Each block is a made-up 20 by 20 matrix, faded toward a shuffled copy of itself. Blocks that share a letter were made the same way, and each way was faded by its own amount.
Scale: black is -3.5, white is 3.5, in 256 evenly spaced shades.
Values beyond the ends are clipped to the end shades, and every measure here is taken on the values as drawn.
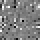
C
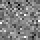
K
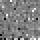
K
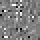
C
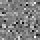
K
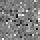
K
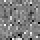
C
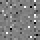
C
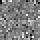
K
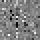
C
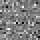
K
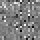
C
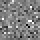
K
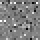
K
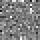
K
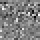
K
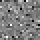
K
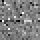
K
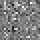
C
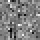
C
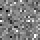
K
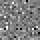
K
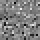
K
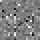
C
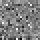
K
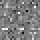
K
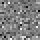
K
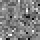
K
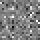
C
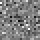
K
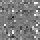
C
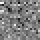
C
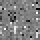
C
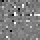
K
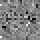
K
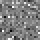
K
